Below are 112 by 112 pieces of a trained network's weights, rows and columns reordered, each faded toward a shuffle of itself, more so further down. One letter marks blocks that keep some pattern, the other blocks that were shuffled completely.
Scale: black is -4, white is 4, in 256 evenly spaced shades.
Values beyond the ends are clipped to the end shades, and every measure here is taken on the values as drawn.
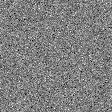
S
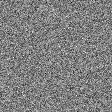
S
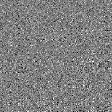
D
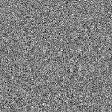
D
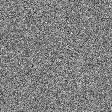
S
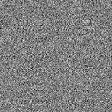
D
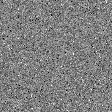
S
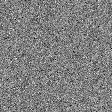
S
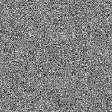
D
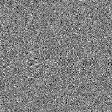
D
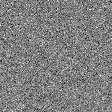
S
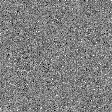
D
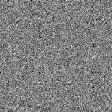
D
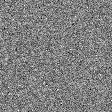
S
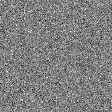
D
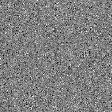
D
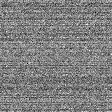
D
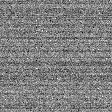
D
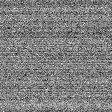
D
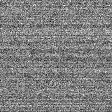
D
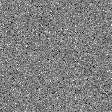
D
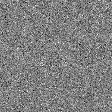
D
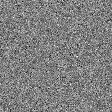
D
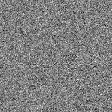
D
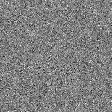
D
